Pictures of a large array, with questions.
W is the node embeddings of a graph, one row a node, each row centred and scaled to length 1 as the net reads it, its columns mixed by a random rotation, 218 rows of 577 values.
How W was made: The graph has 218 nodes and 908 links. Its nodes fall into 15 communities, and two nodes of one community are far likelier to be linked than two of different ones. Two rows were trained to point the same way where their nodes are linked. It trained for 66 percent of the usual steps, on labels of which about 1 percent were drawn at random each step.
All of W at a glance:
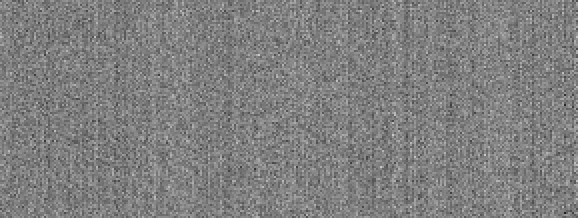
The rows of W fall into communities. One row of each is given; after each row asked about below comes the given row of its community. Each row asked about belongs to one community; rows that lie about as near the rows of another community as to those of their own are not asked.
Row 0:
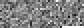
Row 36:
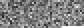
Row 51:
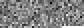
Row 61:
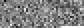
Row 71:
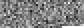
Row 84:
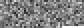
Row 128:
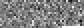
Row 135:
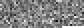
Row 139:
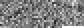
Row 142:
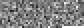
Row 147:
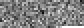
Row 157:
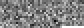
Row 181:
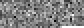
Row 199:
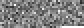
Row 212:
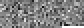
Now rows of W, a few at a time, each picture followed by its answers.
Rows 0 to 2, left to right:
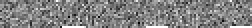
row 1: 139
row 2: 181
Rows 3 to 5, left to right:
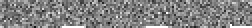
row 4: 128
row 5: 142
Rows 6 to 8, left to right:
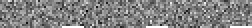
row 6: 147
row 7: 181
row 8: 61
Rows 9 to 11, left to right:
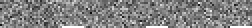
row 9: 139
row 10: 135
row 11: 142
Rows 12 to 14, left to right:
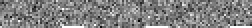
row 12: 139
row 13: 61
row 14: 199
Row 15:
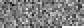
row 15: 51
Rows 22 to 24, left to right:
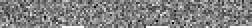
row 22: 157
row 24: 199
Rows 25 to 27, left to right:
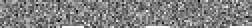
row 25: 71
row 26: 147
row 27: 199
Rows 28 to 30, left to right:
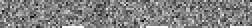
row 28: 61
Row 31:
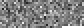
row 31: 51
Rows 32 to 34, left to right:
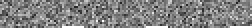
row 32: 61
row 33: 181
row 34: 181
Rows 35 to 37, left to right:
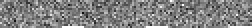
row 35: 135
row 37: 199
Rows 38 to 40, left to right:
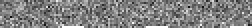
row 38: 139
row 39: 181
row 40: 128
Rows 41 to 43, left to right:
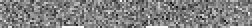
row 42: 71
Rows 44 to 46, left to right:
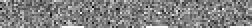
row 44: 199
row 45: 128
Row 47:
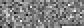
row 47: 84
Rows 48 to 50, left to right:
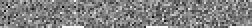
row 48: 139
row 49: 0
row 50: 84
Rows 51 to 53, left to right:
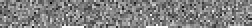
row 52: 51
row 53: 71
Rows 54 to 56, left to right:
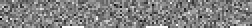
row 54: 135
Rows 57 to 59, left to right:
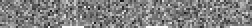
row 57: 139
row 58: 36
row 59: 199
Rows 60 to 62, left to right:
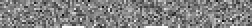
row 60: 128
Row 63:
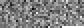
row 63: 142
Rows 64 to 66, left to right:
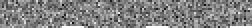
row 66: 71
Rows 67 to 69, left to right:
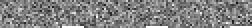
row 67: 128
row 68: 84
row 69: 212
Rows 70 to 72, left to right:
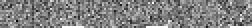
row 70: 142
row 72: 61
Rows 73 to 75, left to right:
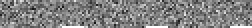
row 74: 51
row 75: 51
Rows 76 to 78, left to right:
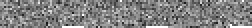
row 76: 181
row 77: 135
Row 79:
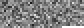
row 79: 157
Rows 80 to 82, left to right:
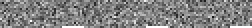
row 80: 139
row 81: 142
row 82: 157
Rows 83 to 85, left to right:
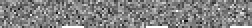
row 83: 71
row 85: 128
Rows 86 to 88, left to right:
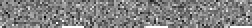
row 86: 157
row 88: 0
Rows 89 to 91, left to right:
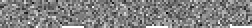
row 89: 84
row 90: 135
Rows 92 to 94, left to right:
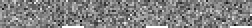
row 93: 36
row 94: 181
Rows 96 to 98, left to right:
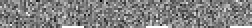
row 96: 36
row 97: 212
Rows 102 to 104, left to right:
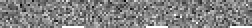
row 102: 157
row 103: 142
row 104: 84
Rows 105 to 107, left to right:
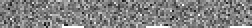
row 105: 142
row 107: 199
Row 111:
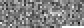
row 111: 51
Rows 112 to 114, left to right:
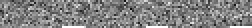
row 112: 142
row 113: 142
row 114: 181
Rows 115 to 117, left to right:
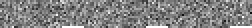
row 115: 142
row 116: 71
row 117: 135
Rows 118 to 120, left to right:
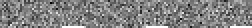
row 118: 51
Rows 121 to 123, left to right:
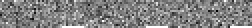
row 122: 157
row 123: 128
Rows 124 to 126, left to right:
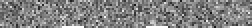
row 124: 36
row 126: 147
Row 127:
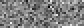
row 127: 139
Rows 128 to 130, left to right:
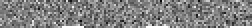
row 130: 71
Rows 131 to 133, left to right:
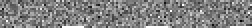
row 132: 51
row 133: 199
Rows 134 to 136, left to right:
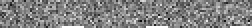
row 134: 147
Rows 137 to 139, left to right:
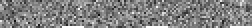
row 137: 0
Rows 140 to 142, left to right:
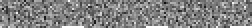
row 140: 51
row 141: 51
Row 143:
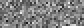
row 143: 36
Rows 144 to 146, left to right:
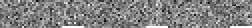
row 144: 36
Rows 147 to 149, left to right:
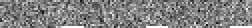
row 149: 36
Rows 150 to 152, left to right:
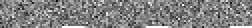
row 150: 84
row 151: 199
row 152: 199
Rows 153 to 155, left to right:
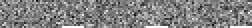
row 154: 36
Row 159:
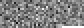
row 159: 0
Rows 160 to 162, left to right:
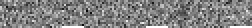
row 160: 147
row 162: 36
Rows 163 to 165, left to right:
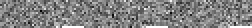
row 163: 128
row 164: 71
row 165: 36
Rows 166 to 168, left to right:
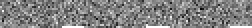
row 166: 71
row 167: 61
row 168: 139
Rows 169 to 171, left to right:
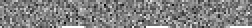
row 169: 71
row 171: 199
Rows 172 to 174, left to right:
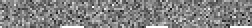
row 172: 199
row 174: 135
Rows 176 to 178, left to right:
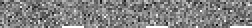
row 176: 139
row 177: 212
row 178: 147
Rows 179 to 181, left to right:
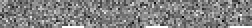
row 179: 135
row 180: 36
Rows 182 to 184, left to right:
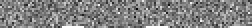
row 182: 147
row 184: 147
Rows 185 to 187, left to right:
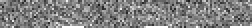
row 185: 142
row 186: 147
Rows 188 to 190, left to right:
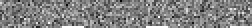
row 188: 181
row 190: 128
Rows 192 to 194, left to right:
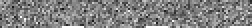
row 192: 181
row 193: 84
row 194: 199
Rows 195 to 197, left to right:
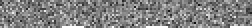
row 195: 139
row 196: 147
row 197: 135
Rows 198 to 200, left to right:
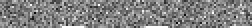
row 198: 51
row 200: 128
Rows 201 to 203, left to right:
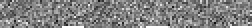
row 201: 135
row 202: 128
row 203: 139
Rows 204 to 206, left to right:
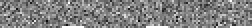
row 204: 84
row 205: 135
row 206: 142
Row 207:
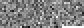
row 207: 142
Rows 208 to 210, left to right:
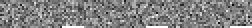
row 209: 181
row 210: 212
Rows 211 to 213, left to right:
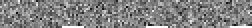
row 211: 36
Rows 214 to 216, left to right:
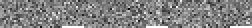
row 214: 71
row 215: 139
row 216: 135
